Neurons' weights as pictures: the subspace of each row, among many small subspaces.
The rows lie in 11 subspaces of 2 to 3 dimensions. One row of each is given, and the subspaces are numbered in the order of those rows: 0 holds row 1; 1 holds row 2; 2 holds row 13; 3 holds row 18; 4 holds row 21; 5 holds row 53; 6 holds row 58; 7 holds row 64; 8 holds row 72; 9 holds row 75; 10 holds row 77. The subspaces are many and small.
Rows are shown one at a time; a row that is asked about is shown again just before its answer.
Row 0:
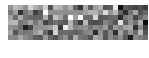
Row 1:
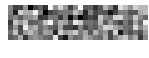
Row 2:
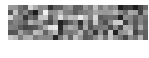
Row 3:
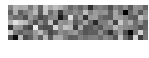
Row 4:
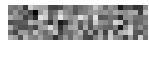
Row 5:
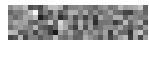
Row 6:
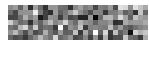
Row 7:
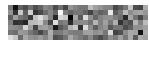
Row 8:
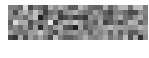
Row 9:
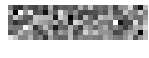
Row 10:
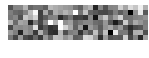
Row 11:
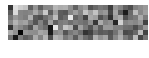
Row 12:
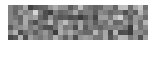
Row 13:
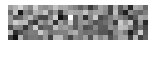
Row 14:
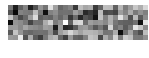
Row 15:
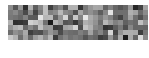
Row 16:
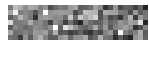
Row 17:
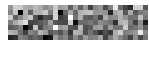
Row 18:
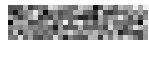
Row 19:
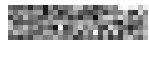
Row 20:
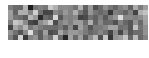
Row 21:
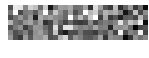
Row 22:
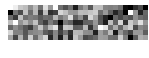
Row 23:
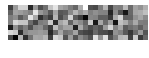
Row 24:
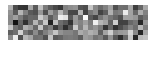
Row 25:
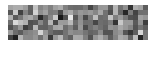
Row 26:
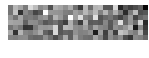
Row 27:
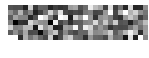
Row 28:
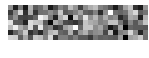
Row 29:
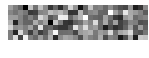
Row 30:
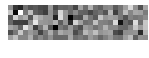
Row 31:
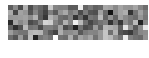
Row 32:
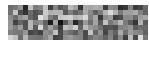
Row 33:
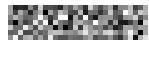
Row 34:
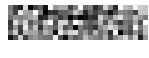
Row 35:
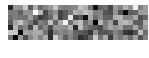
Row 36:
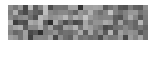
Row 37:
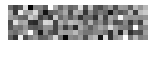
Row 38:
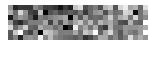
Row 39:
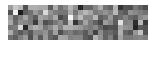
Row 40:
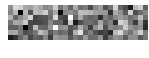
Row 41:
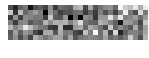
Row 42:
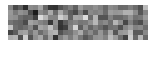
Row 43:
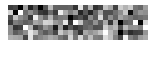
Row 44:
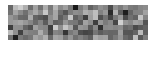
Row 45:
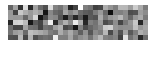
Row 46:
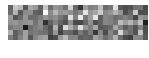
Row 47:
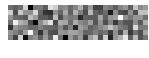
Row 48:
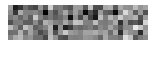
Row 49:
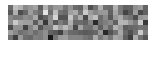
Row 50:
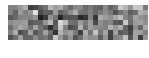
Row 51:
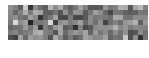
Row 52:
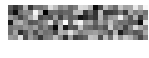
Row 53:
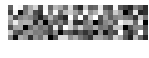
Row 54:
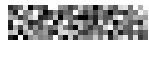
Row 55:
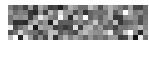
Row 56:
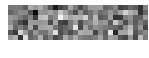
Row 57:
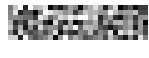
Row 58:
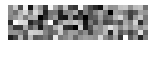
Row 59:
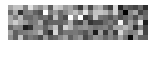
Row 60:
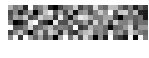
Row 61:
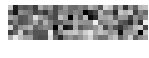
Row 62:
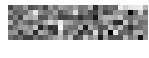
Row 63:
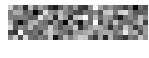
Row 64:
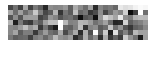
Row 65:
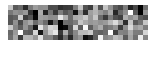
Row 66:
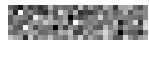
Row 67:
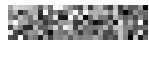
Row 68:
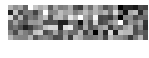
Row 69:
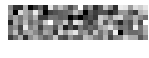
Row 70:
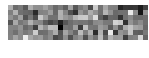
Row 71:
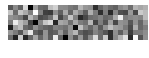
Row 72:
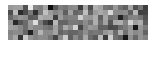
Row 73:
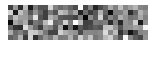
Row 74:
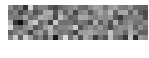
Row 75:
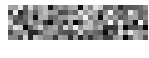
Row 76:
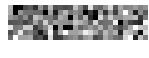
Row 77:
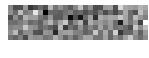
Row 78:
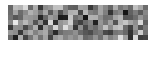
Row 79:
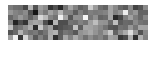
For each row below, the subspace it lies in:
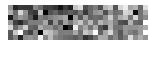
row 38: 7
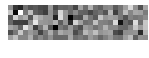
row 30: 6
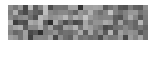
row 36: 6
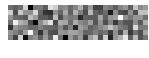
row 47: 8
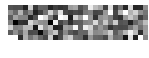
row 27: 2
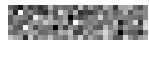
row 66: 9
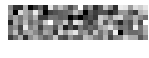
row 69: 0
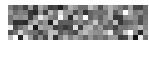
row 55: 0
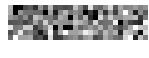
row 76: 4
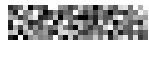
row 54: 4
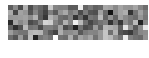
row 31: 9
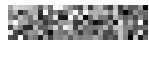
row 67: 10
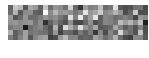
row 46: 5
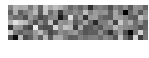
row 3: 0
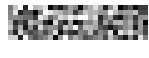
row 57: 0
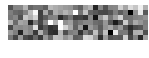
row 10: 7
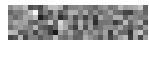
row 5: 1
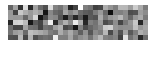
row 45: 6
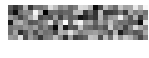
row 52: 3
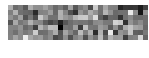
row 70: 7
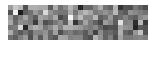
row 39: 2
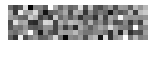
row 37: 8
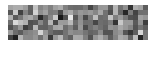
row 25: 2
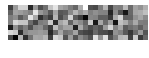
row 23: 4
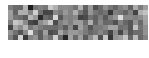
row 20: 8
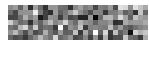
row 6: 7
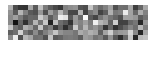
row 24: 5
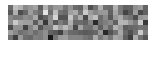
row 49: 5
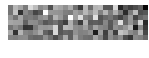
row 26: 10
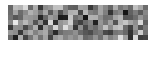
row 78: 5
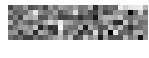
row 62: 7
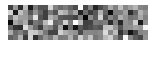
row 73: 9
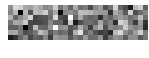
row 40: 9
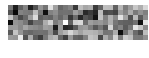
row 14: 3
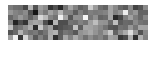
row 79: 0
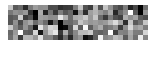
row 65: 7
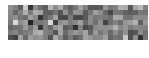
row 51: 2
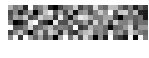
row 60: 8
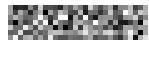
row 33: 5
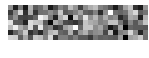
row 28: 9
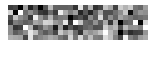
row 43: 9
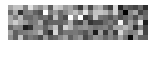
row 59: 10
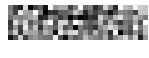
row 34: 0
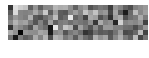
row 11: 4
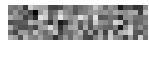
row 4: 1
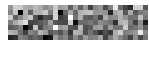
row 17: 9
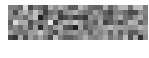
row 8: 2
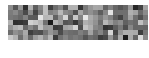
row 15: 6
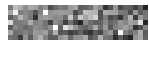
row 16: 3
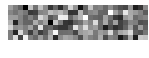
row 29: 5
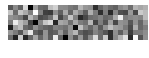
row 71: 8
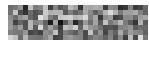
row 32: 2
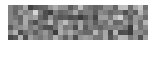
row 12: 10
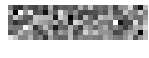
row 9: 6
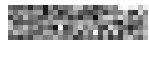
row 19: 7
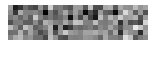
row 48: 4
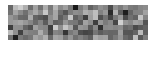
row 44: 4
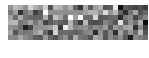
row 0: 10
